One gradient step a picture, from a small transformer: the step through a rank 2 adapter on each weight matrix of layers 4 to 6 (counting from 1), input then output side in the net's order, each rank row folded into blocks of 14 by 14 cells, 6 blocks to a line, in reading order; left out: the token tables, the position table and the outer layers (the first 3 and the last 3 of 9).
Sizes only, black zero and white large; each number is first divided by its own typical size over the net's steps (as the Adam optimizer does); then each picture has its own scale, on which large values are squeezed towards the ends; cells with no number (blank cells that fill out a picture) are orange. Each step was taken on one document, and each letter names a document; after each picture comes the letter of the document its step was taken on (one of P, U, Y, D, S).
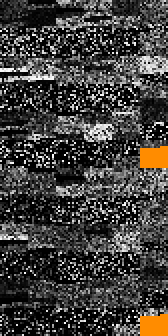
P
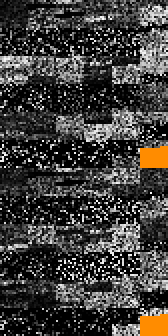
P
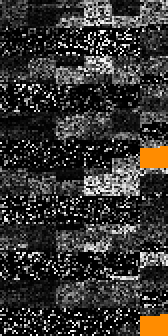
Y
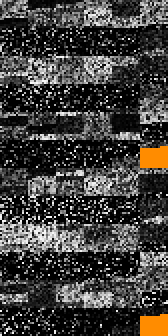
Y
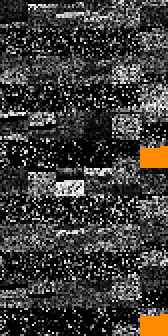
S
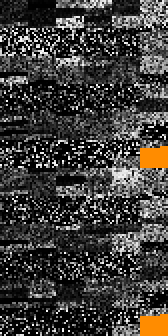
P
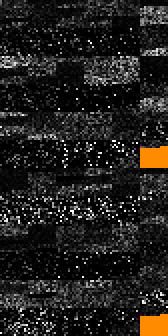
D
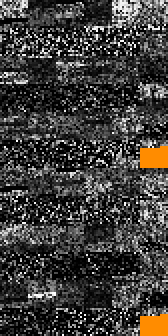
S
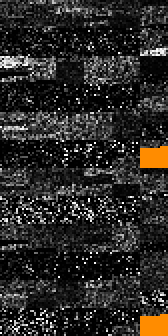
D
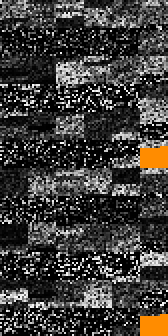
Y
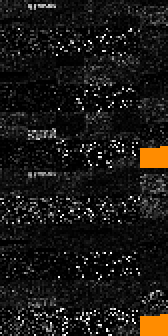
D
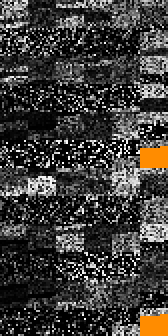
P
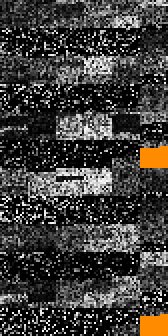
Y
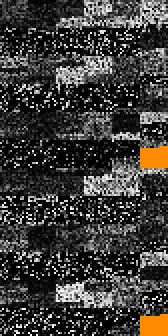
Y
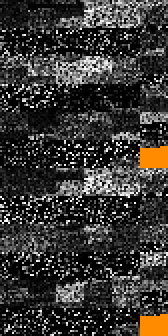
Y
